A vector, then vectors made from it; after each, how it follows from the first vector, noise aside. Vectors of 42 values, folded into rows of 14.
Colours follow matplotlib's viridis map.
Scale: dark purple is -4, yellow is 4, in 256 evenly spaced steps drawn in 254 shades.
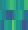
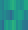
shrunk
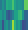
copied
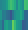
copied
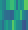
copied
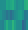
shrunk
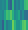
sign-scrambled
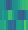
wrapped around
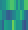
copied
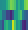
scaled up
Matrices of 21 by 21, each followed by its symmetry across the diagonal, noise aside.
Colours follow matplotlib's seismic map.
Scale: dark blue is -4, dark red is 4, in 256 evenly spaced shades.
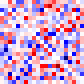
antisymmetric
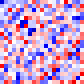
symmetric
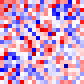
symmetric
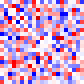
antisymmetric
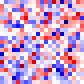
antisymmetric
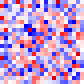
symmetric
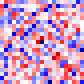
symmetric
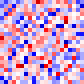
symmetric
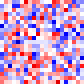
antisymmetric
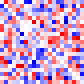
antisymmetric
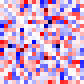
antisymmetric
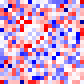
symmetric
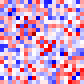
symmetric
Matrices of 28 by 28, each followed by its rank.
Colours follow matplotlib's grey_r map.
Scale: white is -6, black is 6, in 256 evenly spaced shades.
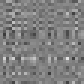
three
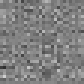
five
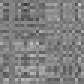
three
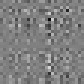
three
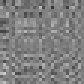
three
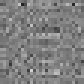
five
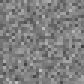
full rank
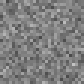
full rank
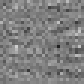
five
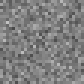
full rank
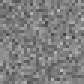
full rank
